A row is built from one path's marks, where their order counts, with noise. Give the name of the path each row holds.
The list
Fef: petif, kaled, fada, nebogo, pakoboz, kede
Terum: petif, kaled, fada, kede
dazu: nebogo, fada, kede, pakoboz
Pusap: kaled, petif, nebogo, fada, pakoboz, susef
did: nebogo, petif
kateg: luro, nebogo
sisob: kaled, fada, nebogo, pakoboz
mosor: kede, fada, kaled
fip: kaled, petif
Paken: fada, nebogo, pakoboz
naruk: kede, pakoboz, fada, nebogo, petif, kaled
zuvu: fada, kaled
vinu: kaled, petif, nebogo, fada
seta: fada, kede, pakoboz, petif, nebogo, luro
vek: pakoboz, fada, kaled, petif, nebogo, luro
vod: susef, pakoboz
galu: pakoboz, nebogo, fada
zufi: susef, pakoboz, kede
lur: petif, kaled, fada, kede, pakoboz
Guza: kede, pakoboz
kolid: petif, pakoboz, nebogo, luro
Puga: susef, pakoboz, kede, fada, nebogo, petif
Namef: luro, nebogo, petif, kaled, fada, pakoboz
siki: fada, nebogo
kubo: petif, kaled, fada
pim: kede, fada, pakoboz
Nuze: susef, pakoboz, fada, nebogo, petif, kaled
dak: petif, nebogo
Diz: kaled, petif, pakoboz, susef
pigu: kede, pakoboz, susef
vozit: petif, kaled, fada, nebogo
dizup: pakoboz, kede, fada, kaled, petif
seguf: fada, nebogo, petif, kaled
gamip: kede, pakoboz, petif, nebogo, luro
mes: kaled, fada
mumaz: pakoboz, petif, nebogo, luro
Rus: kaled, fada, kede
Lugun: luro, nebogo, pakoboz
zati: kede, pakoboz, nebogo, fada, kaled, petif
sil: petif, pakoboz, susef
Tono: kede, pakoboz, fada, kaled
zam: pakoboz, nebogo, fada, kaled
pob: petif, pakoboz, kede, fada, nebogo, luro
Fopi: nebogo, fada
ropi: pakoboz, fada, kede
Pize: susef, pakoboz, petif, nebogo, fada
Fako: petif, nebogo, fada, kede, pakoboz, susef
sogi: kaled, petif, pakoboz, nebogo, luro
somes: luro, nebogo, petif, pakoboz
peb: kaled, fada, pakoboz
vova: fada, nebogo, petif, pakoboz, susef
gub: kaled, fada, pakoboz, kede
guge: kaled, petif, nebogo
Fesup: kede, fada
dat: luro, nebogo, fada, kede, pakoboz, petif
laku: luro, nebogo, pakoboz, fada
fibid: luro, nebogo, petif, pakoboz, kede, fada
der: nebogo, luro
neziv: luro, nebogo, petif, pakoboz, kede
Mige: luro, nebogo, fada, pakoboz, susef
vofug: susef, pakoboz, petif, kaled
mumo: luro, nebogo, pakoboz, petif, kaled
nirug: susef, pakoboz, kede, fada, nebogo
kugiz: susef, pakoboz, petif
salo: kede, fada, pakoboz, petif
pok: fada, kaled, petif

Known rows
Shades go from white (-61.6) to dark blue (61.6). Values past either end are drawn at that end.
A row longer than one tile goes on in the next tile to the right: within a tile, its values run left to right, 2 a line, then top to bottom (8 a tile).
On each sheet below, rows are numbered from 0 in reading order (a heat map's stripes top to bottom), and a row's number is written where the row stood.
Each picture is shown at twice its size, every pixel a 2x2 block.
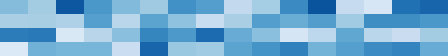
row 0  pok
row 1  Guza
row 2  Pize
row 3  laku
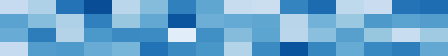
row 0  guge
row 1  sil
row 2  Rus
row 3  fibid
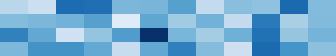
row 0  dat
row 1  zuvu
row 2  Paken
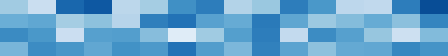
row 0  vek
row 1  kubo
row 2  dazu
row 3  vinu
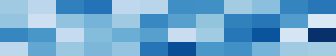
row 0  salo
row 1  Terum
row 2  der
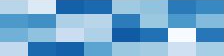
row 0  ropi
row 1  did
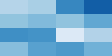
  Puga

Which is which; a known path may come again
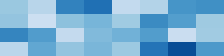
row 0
salo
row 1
Terum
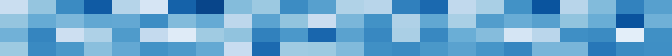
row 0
nirug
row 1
galu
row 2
Guza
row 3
sisob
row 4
Pize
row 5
sil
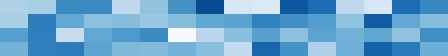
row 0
lur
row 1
kugiz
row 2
kateg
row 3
Lugun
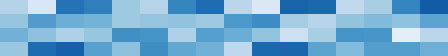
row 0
neziv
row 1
gamip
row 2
ropi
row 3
Puga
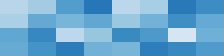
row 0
Nuze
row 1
Fako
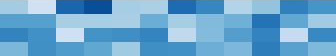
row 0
mumaz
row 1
seta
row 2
dazu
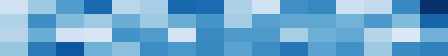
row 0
zufi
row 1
Diz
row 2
mumo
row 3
mes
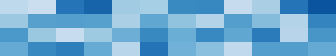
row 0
fibid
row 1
pim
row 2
guge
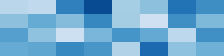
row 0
vinu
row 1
pigu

